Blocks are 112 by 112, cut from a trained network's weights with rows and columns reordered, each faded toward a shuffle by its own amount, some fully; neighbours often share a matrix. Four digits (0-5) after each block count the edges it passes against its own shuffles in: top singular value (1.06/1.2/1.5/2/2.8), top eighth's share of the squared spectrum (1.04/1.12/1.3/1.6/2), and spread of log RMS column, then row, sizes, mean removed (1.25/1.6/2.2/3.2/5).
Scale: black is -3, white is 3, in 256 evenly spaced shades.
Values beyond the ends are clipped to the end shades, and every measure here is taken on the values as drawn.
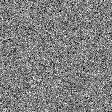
0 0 0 0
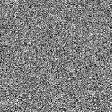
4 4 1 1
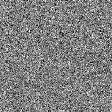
2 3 1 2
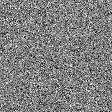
0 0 0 0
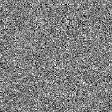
3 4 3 2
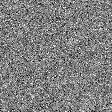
0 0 0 0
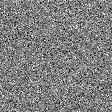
0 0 0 0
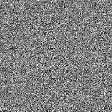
3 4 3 2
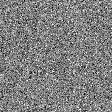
1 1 0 0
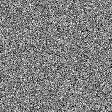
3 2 0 0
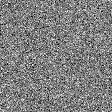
1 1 0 0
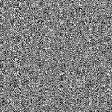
4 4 3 2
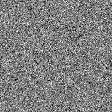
2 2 0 1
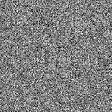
3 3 1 1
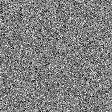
1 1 0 0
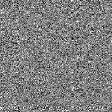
3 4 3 2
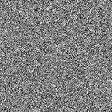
4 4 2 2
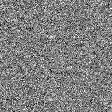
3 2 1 1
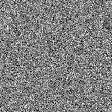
3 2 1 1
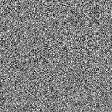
3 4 2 2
